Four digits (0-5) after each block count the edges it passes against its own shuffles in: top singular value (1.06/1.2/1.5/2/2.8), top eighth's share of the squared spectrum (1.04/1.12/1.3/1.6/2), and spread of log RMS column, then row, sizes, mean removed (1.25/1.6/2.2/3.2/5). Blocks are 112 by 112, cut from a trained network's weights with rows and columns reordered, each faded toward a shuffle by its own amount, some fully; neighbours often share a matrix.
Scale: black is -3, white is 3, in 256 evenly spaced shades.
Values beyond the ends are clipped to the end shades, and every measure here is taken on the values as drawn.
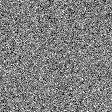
1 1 0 0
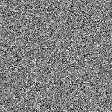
3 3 1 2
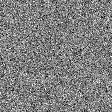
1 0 0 0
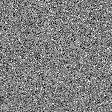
0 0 0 0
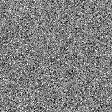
3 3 1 1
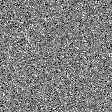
0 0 0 0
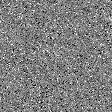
0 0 0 0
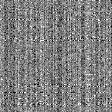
4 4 1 3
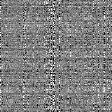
4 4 4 0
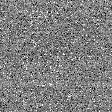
2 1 1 0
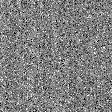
2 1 0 0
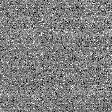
2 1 2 0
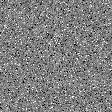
0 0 0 0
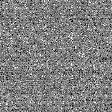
2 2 2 0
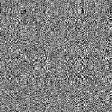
4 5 3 3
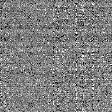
3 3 3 0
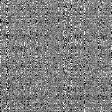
3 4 4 0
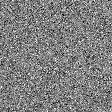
1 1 0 0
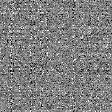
3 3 3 0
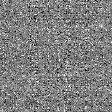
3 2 3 0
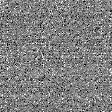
2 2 2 0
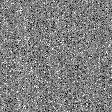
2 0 0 0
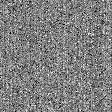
2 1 0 0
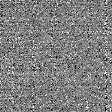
2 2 2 0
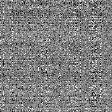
3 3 4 0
